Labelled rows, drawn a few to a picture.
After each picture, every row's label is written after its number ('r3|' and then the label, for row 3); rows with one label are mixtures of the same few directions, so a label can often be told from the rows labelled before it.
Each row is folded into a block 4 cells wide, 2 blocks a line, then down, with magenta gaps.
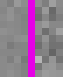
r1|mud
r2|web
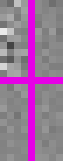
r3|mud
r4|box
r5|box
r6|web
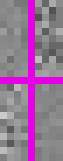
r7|box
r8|web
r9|mud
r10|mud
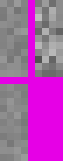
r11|web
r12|web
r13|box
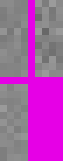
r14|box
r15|web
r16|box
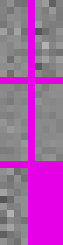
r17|box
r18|mud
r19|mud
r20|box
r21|mud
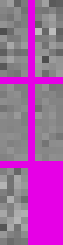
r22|mud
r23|box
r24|box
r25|box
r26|web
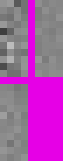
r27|mud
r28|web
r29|box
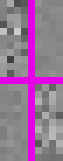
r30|box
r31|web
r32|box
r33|web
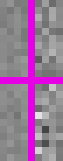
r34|box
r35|web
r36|box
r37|mud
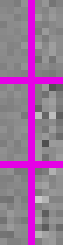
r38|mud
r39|web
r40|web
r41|box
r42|mud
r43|mud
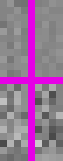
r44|box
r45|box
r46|web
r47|web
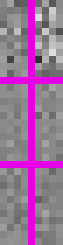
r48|box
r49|web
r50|box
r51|box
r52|web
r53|mud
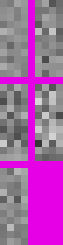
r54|mud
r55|box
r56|web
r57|web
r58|box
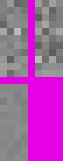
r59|box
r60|web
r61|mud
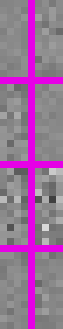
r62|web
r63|web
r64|box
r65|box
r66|box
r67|box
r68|box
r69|mud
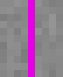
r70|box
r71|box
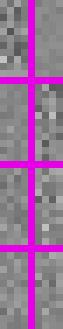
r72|web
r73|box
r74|mud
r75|box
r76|web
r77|box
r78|web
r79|box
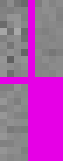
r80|box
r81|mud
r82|mud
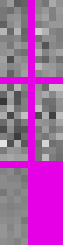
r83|box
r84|mud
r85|web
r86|box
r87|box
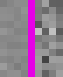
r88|mud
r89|box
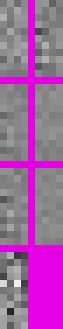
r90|web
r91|mud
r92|mud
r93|web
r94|mud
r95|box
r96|box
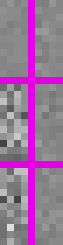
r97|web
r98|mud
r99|web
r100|web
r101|box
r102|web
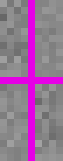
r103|web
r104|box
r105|web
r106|web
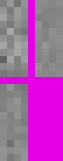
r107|web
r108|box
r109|box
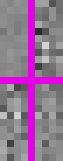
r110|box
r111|mud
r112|box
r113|box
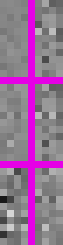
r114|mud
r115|box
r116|box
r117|box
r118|mud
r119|box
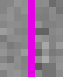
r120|mud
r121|mud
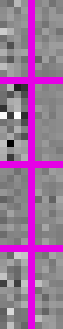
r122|mud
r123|web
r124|box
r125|box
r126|mud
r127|box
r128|box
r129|mud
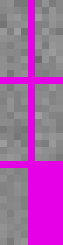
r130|box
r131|web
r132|web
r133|mud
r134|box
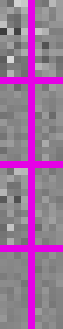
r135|box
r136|mud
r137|mud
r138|box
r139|box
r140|web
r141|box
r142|web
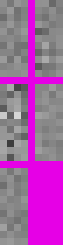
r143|web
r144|mud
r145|box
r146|mud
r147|web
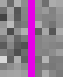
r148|web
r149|box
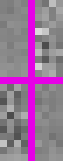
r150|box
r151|mud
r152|web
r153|web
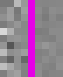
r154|mud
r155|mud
